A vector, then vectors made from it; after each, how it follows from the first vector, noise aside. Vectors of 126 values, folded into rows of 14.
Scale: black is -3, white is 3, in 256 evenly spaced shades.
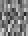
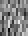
sign-scrambled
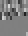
partly zeroed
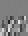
partly zeroed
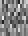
reversed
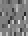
partly zeroed
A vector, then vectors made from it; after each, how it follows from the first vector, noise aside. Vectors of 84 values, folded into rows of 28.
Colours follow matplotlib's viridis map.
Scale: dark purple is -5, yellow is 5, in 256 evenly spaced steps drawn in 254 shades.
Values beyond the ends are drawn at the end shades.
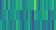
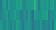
shrunk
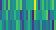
scaled up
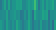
shrunk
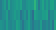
shrunk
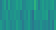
shrunk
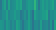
shrunk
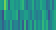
wrapped around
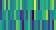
scaled up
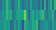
wrapped around
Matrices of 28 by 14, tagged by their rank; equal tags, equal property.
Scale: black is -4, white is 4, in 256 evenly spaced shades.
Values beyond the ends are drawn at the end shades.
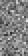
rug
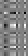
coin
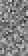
rug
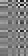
coin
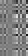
coin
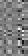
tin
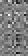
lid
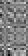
tin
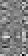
lid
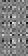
tin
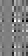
coin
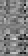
lid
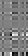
coin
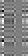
coin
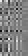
tin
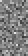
rug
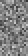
rug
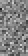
rug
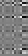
coin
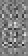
lid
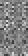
lid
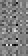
lid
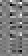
tin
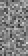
rug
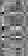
tin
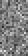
rug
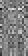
lid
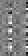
tin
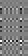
coin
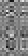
tin
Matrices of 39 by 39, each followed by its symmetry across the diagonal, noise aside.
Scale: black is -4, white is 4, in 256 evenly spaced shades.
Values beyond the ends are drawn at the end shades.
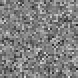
antisymmetric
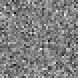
antisymmetric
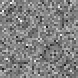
symmetric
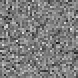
neither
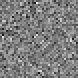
symmetric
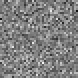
neither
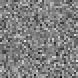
antisymmetric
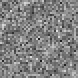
symmetric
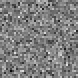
neither
